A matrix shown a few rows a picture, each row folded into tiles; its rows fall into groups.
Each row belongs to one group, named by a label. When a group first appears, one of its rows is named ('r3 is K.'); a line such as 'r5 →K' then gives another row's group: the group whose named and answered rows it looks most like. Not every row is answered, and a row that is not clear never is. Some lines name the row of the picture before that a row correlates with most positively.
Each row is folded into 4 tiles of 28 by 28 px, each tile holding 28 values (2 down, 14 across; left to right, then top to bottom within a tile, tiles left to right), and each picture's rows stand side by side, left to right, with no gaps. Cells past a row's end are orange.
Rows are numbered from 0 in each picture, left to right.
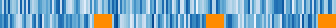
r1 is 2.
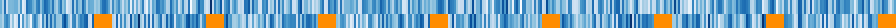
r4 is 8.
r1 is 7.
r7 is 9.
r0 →7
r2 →2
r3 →7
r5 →2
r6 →8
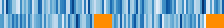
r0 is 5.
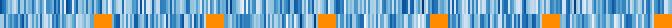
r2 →5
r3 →8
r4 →2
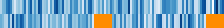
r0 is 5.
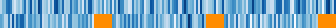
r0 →5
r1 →5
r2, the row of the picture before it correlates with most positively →1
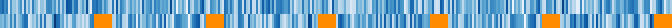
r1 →7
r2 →9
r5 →8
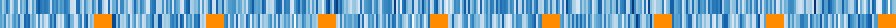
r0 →9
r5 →5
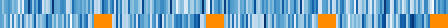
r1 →7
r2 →7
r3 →7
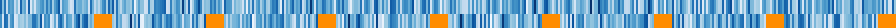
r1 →7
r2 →8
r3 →8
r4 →8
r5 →7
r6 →2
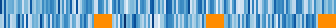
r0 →7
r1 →8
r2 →2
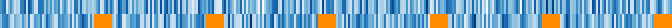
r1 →9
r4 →8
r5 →9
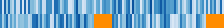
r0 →2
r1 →9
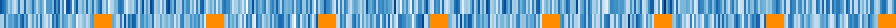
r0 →8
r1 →5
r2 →8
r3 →7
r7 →9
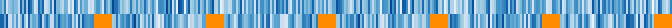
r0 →2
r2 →9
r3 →8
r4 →2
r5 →9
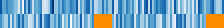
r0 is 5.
